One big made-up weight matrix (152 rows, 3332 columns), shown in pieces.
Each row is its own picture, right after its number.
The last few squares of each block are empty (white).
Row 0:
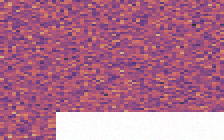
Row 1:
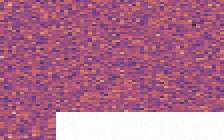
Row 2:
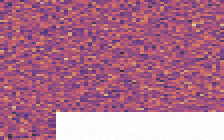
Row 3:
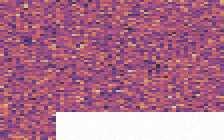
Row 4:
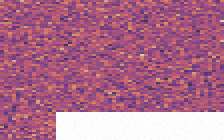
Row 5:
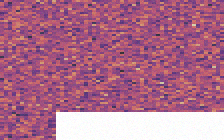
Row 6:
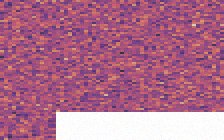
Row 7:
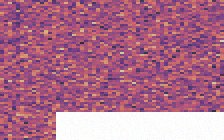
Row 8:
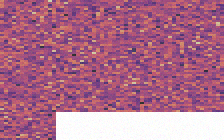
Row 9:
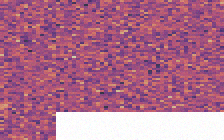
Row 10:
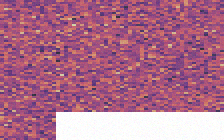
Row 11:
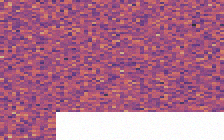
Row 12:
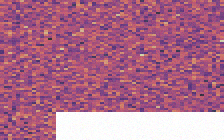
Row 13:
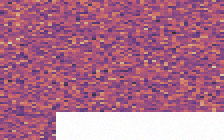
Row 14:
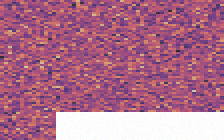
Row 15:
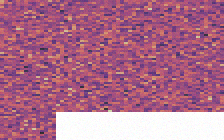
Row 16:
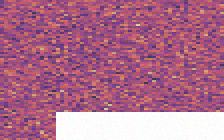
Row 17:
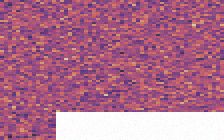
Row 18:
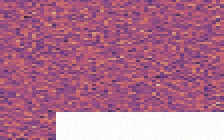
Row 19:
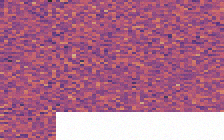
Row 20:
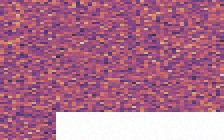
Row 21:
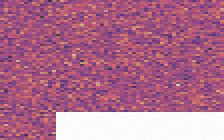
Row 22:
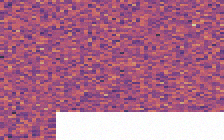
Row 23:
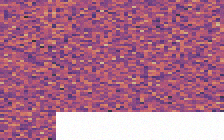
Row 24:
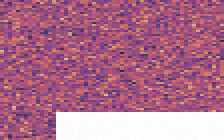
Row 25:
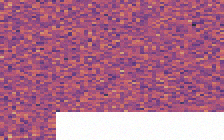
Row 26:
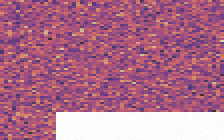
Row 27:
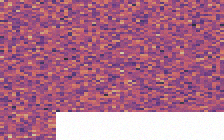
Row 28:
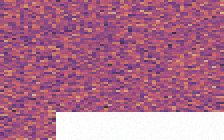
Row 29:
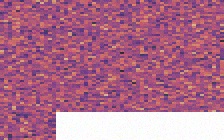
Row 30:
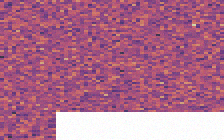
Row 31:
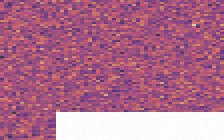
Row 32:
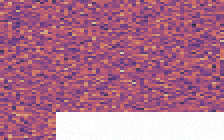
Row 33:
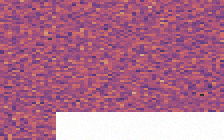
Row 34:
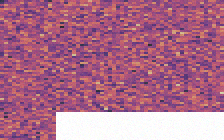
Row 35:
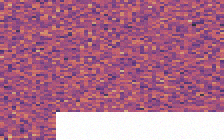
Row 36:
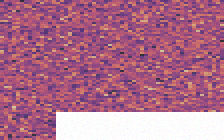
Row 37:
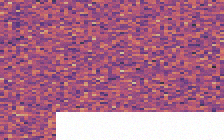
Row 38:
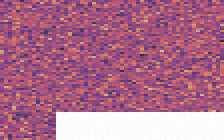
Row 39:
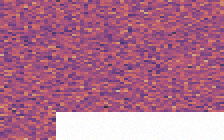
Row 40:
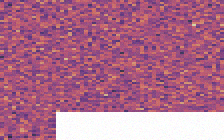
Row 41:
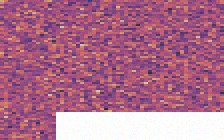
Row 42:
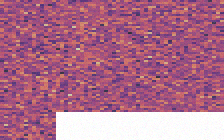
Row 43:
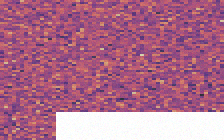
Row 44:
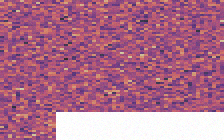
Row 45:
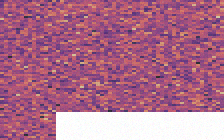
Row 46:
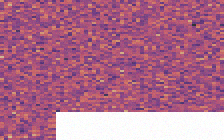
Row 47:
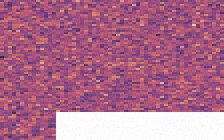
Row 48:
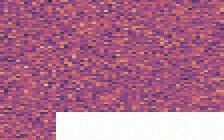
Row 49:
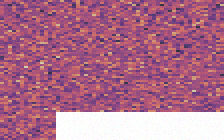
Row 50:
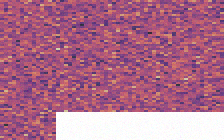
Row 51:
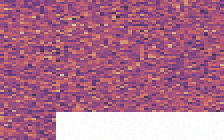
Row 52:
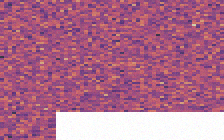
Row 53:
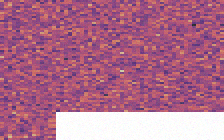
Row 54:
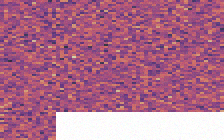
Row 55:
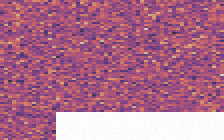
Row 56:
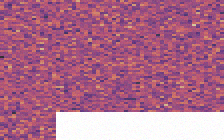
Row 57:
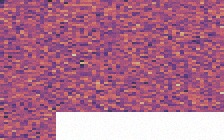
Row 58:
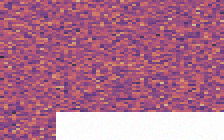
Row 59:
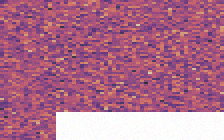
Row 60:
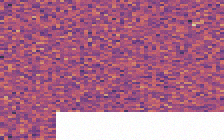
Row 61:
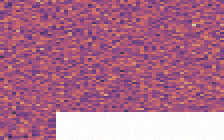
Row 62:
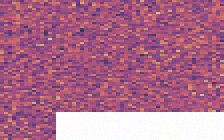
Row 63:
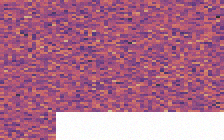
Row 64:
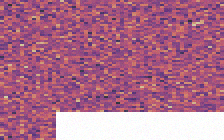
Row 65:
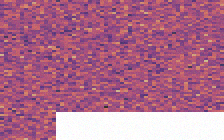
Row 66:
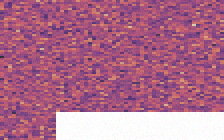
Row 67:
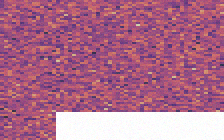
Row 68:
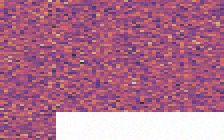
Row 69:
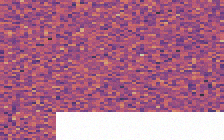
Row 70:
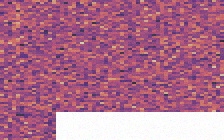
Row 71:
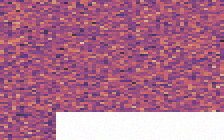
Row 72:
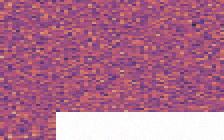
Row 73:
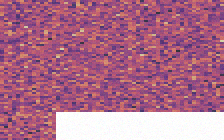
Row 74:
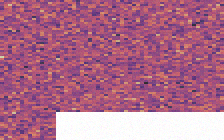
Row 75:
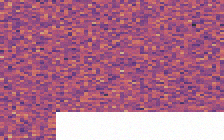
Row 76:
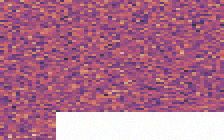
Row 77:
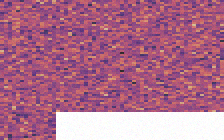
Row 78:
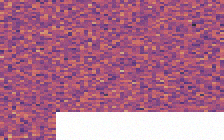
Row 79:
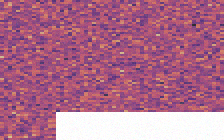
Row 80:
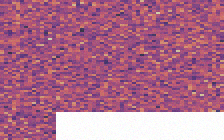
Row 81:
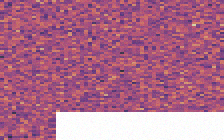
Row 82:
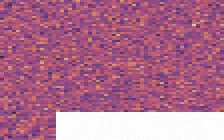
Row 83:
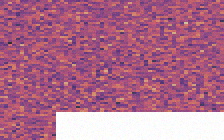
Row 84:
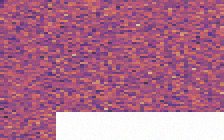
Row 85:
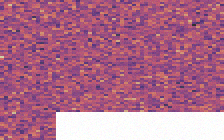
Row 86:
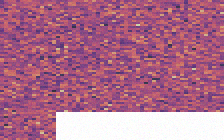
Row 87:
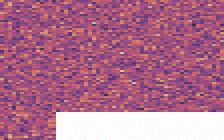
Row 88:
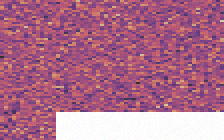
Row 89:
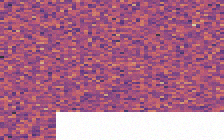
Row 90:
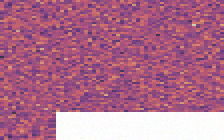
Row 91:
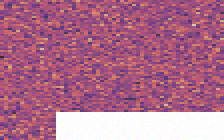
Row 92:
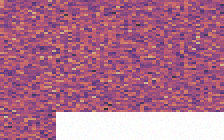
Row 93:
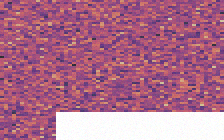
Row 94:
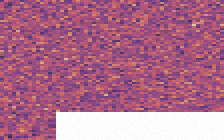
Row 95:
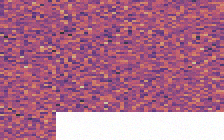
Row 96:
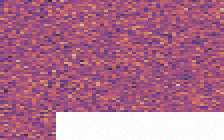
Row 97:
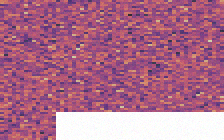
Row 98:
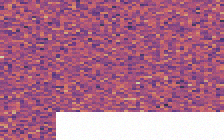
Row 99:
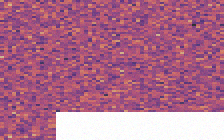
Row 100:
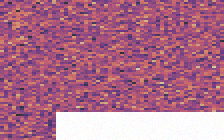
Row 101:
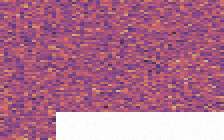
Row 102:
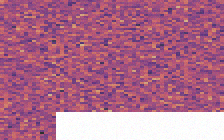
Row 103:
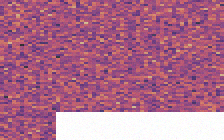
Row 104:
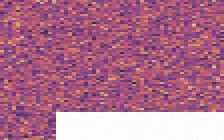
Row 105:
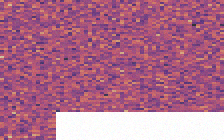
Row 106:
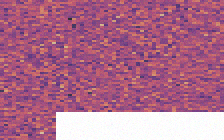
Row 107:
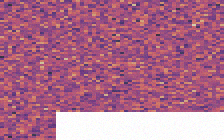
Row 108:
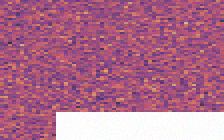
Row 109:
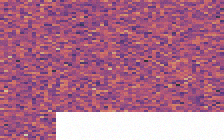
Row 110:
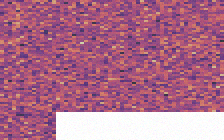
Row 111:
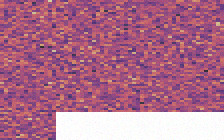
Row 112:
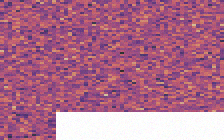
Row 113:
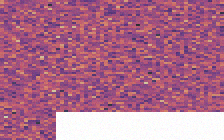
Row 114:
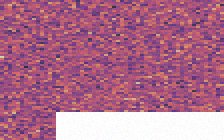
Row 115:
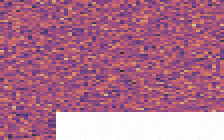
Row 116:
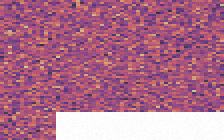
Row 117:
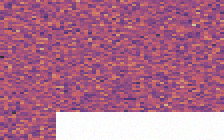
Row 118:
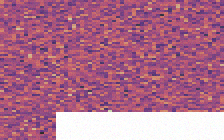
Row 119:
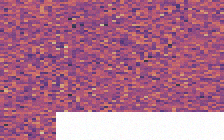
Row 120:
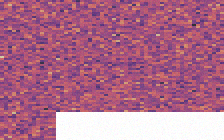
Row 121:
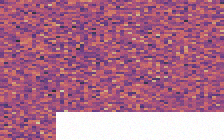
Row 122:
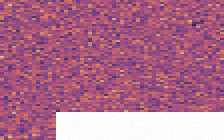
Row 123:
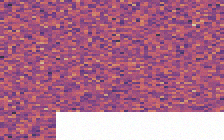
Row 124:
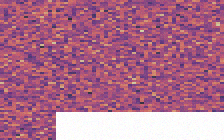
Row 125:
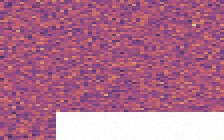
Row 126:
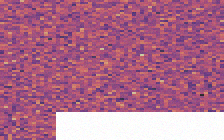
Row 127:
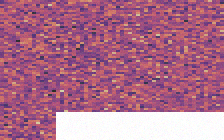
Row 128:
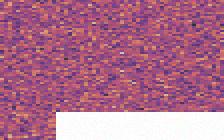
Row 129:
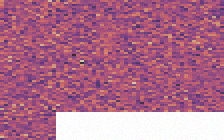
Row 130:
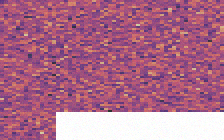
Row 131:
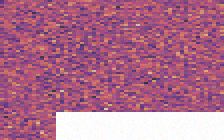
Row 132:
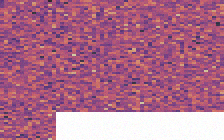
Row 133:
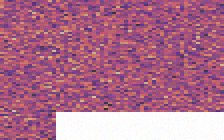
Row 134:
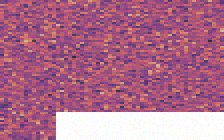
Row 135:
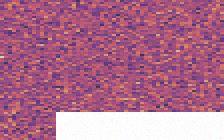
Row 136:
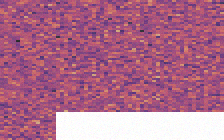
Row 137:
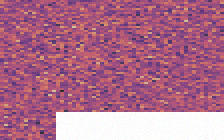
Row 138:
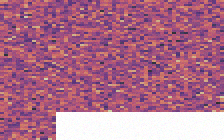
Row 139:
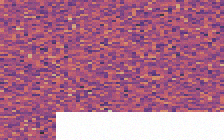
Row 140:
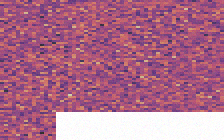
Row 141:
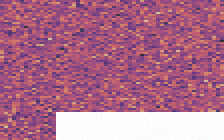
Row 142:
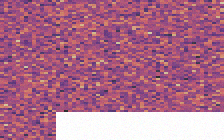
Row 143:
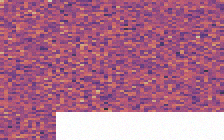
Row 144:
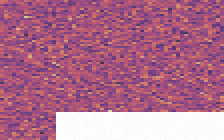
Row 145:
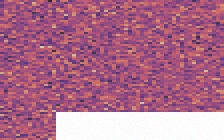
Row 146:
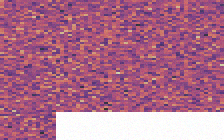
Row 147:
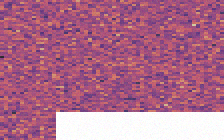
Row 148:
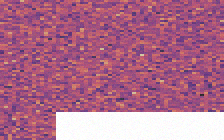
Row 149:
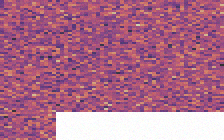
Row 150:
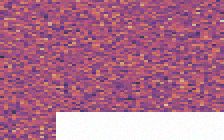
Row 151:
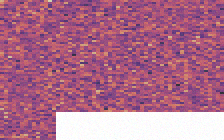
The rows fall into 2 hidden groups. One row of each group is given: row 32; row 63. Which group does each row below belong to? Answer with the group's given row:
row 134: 63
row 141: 32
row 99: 32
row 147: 32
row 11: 32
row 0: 32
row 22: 32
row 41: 63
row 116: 32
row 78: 32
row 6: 32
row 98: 32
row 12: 32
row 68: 63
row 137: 63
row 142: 63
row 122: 32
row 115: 32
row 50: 63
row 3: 63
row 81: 32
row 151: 63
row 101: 63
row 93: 32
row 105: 32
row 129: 63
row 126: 32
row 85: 32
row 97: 63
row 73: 32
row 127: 63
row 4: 32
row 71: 32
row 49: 32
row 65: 63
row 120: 32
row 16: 63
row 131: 63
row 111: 63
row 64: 32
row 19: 63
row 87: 32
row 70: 32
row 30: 32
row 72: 32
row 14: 32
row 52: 32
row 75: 32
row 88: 32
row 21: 63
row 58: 32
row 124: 63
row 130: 63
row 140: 63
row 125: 32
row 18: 63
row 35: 32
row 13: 32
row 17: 32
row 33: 32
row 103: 32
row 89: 32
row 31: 32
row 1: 32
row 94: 32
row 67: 63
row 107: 32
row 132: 63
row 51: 63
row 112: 32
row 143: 63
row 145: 63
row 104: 32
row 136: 63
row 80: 32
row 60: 32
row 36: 32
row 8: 63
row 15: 63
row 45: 63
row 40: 32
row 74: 32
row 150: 32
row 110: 32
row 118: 63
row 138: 63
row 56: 32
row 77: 32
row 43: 32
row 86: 63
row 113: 63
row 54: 63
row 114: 32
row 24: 32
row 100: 32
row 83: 32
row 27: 32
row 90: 32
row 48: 63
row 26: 32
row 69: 32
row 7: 32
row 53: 32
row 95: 63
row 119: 63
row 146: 63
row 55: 32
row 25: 32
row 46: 32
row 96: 63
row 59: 63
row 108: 32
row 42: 63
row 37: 32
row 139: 63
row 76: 32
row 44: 32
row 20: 32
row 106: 63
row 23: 63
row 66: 32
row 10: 63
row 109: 63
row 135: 32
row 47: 32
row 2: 32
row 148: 32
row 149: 63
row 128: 32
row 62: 32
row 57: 63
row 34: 63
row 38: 32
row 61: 32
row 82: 32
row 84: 63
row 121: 63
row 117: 32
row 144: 63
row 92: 63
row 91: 32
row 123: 32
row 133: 63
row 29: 32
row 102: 63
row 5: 32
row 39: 63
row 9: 63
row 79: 32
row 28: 63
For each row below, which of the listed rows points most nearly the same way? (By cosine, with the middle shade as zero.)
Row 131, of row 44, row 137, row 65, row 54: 65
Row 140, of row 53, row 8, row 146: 146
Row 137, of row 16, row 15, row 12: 15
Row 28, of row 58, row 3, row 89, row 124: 3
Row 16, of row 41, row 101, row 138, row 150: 101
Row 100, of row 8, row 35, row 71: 71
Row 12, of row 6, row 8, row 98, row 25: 25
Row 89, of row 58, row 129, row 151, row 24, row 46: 58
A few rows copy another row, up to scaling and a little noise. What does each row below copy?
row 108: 83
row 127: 121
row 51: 10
